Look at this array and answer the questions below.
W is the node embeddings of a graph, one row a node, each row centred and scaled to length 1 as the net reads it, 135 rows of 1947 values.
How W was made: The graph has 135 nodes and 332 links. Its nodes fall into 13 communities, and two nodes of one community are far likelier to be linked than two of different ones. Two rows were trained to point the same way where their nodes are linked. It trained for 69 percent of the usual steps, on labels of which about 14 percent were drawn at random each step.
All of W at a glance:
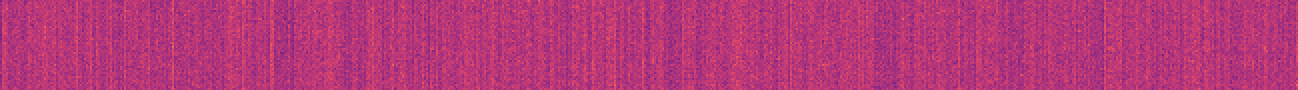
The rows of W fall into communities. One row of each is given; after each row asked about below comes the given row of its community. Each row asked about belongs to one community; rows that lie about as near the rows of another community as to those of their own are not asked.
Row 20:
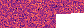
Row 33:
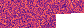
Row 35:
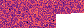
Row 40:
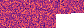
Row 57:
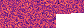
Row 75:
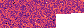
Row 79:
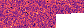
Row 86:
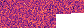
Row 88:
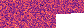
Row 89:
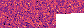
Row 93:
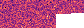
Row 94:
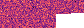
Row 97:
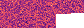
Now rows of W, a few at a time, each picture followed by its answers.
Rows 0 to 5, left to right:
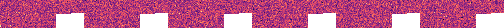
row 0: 89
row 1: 79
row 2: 86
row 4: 35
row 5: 33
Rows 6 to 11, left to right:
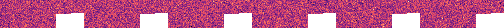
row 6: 20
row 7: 88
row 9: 20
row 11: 86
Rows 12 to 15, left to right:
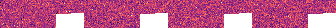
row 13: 33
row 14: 35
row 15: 86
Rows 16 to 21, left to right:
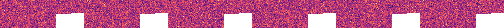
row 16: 75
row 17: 75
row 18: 57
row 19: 93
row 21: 89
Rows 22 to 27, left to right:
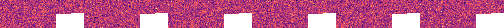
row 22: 97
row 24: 20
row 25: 35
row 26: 57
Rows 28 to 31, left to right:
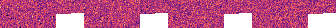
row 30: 97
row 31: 97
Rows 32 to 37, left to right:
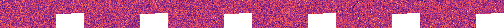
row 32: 57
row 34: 75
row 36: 94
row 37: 20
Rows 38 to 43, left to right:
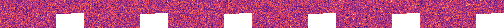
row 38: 86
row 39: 88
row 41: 88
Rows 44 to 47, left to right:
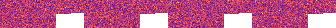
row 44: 57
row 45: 35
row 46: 89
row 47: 35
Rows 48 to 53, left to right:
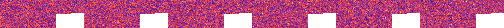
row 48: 88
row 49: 94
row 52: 79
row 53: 93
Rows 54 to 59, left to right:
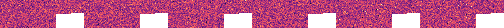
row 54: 57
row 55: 88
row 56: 40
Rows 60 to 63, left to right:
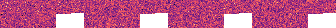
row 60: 35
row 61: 20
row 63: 86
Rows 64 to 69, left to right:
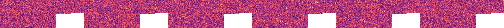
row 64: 94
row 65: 86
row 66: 79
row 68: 20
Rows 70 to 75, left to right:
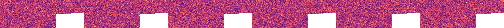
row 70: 33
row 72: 57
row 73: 33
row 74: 33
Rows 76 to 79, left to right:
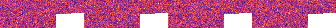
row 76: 79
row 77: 40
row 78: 94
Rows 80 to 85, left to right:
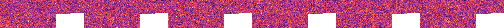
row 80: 88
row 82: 20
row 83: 93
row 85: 20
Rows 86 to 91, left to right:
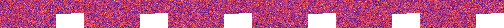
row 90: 94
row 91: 93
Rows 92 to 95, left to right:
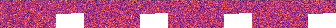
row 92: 93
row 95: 89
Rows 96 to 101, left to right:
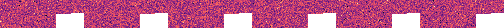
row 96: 57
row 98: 97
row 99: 94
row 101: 75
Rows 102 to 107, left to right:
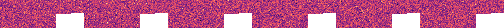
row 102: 97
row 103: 86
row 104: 57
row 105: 33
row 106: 79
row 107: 75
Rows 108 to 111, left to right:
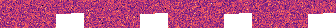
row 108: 20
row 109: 35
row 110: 97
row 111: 93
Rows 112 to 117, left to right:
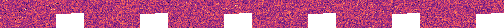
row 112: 93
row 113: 97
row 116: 89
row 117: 35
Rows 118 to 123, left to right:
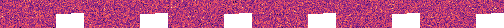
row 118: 97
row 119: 35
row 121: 94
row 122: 93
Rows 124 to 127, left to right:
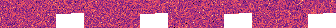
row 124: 86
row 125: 57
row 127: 93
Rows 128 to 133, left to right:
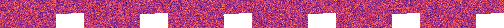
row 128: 89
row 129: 57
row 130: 93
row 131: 33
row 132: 86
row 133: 88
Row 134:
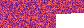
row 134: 97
